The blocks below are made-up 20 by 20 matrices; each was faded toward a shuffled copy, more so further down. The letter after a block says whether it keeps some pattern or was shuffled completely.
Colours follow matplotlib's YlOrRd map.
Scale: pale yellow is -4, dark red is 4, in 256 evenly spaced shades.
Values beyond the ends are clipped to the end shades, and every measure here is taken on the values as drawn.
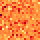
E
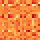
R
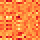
R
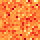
E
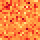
E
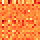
R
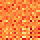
R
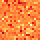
E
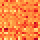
R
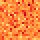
E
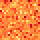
E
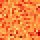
E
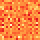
R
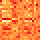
R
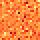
E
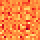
R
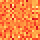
R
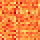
R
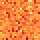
E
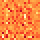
R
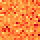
E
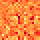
R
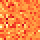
R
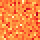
E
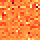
R
